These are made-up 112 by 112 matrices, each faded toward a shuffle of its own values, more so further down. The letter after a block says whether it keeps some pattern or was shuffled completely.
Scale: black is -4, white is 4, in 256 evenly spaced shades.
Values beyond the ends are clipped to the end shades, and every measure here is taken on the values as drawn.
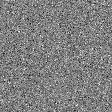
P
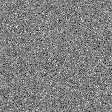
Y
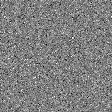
Y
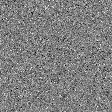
P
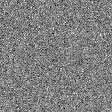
P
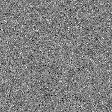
Y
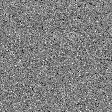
P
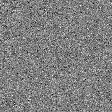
Y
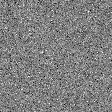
P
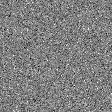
P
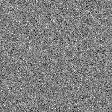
Y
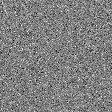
P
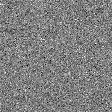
P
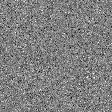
Y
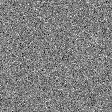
P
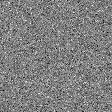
P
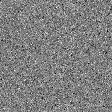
Y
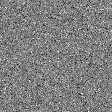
P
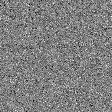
P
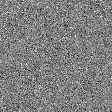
Y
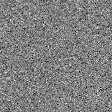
Y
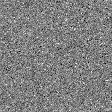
Y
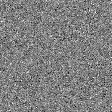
Y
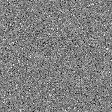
Y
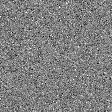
P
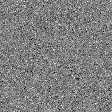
Y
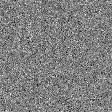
Y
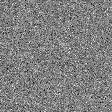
Y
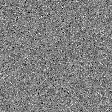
Y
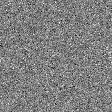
P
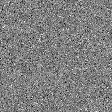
Y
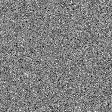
Y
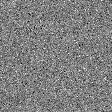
P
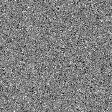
Y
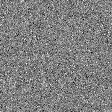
Y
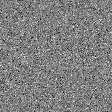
P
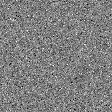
Y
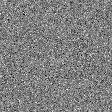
P
